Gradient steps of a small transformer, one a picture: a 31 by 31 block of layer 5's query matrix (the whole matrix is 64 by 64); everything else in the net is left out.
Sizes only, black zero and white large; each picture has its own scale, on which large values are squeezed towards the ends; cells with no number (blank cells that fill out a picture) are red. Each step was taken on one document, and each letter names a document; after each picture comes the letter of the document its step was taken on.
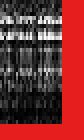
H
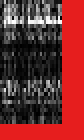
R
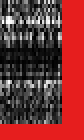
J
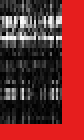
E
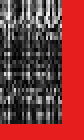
R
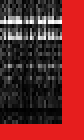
H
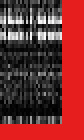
H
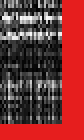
H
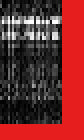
J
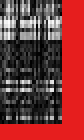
E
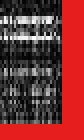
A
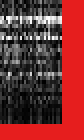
H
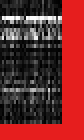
A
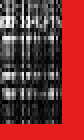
E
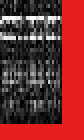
A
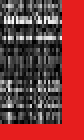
H
